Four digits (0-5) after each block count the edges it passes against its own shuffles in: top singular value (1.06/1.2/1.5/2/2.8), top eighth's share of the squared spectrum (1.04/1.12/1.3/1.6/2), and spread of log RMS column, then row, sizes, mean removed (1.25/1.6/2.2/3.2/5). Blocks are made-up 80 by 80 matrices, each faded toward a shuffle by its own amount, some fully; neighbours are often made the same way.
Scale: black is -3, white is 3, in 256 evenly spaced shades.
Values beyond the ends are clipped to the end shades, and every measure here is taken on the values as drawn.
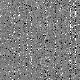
2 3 3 0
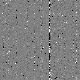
4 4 2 0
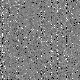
2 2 2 0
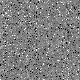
1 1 1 0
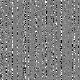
3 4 4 0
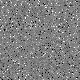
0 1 0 0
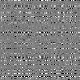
5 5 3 4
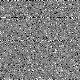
2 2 0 2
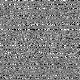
2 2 0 4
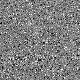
1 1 0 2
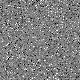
0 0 0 0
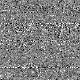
1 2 0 3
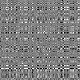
5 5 3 4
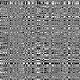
5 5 4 4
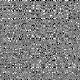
4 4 2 3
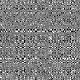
5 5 3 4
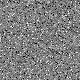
1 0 0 0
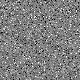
2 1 0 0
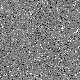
2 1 0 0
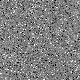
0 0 0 0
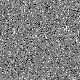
1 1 0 0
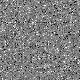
3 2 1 1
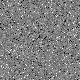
0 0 0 0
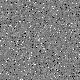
0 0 0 0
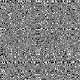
4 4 2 3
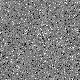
1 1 0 0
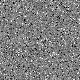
2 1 0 0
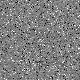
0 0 0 0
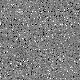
3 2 0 1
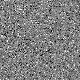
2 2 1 1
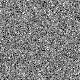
0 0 0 1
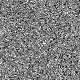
0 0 0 0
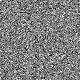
0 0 0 0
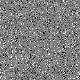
3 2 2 0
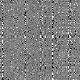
4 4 3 1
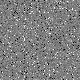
2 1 0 0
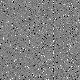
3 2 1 0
